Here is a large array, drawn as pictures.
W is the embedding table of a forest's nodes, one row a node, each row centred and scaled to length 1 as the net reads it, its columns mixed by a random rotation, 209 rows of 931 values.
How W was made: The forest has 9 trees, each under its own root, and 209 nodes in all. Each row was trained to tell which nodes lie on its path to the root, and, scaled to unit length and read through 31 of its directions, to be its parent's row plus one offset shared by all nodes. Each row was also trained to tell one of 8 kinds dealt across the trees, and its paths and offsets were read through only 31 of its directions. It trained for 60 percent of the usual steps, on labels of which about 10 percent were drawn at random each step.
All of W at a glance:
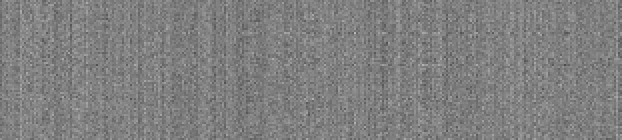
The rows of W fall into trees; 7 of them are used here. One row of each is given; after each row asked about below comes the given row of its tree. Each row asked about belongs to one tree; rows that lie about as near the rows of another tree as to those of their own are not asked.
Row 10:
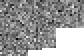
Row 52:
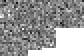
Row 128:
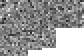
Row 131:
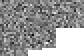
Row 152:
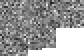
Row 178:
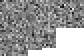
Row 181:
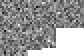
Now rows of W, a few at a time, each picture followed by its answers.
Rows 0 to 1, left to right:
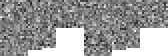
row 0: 178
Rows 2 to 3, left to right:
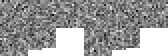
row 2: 131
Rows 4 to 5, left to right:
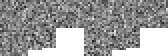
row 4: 178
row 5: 181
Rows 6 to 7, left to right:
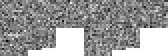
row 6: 181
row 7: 178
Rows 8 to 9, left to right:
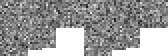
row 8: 152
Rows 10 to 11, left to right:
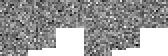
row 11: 152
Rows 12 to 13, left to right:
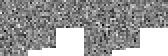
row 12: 178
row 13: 52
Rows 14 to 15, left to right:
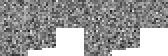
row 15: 181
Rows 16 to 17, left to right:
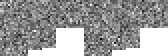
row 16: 131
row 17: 10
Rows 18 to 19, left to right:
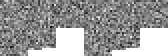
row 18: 178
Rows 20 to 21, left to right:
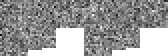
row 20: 181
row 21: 128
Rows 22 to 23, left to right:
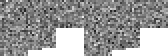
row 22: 178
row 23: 181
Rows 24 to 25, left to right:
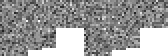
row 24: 178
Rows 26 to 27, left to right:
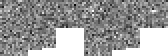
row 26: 131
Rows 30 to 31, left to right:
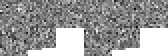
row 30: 10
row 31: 178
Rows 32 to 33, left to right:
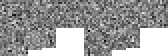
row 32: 128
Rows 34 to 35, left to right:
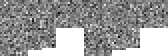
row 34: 131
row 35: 52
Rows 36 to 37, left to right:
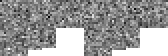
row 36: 131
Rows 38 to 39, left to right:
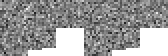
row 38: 181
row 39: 181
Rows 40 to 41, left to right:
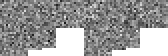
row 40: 131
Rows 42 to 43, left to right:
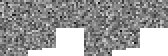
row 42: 181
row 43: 10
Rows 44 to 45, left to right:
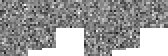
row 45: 131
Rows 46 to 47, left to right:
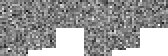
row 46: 128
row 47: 181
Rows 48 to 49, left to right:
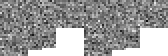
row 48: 131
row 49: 52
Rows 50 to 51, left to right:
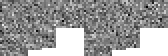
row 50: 52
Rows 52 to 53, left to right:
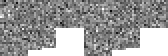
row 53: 128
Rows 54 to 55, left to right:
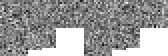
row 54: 128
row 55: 152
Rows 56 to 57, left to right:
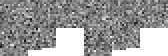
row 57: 131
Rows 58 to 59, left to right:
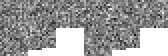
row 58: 181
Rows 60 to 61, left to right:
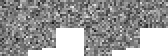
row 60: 178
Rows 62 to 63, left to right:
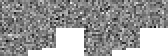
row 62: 181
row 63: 178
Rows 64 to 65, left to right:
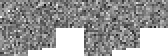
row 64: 152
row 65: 178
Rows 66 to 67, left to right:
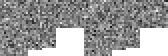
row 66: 131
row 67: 178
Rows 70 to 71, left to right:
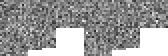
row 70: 181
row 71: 131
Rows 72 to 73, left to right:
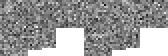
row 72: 131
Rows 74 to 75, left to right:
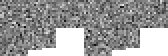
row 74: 52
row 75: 131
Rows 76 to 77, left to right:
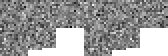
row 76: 178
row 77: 181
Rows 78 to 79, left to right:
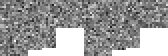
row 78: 52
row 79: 181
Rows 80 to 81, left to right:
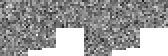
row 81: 178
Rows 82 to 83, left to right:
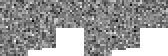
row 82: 52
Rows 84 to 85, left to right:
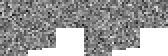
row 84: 181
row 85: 178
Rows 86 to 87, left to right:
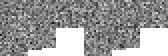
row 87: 131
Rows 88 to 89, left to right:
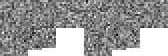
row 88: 131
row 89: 131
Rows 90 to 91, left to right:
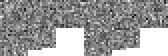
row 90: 178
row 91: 131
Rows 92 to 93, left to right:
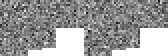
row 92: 131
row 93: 131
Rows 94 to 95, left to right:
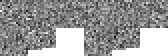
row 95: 131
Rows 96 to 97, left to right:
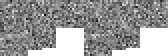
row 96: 181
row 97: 152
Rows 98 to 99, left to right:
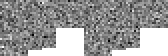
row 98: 131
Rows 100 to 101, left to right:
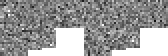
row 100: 52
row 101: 181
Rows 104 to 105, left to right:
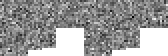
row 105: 131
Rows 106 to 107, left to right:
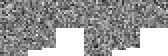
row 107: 178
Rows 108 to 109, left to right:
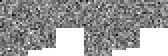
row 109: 131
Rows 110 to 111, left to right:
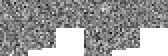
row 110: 10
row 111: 10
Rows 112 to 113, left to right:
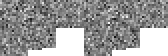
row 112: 181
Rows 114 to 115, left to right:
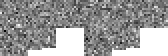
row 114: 178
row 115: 178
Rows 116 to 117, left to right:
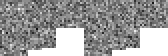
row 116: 128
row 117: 128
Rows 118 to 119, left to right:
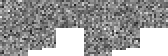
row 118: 131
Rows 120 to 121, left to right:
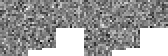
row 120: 181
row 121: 178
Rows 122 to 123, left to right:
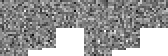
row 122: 131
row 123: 181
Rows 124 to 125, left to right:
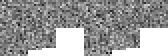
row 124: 52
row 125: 128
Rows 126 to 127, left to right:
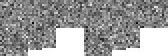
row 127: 178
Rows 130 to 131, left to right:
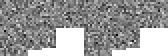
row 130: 178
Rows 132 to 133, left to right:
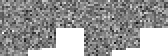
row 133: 181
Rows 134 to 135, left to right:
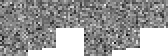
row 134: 131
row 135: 52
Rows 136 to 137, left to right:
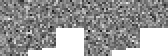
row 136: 181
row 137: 181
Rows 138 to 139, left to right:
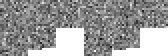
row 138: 152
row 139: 152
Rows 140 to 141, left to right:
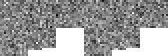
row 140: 131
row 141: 128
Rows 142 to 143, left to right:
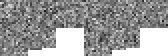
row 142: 181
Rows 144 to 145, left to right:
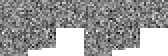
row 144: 131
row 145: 131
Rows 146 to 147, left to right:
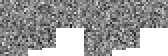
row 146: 152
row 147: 178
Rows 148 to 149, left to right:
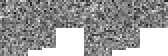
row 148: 178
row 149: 128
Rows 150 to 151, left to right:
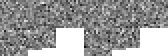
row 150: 152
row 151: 178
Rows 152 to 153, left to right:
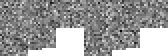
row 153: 10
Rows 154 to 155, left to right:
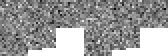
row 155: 10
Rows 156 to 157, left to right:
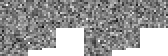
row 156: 178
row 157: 52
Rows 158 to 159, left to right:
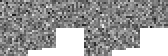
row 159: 178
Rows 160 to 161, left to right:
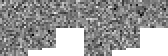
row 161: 10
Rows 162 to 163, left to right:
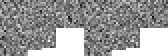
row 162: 181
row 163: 181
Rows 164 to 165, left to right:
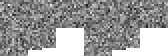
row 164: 181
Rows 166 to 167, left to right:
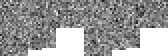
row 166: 152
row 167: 128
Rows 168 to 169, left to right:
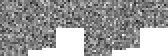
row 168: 178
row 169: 152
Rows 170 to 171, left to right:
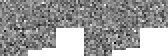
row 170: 152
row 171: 52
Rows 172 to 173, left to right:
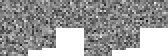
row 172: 128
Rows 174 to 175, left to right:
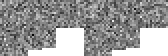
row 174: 131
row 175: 181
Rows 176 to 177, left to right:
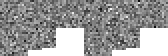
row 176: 181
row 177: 181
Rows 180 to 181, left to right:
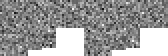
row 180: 178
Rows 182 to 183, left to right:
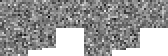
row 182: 131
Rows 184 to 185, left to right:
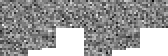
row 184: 52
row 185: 131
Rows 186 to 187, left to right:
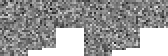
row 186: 181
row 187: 52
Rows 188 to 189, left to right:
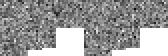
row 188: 10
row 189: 178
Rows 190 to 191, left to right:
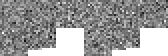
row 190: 131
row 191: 131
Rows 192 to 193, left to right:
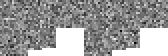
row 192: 178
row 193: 10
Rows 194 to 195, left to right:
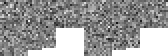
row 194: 181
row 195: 131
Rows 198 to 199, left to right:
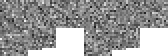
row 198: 152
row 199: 152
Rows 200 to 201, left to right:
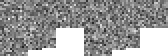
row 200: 181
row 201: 128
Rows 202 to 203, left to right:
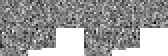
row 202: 178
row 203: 178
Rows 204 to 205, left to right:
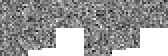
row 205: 128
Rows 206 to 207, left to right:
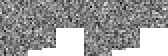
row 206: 181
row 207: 152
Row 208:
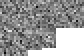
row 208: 181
